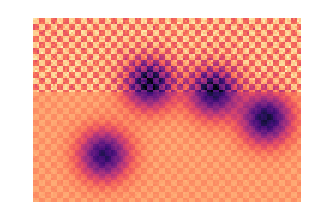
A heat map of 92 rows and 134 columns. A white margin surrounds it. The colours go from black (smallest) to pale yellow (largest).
Average level on the scale: 70%. Dips: four. Ninth with the lowest average: middle right. Slope: none. Mirror symmetry: none. Seam: horizontal, 40% of the way down, the bottom part calmer.
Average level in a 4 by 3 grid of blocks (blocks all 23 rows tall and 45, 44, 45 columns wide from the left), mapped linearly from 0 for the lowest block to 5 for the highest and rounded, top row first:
5 4 5 | 5 0 2 | 3 4 2 | 3 5 5
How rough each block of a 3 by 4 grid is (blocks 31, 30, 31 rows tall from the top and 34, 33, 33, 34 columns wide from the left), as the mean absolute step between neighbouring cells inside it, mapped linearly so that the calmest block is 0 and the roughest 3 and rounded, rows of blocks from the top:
3333 / 1111 / 0000
